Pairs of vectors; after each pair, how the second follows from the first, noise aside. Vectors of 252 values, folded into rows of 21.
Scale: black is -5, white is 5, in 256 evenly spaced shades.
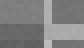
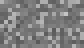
shuffled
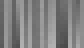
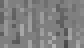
partly zeroed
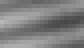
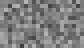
shuffled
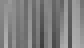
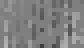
partly zeroed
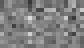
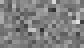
shuffled
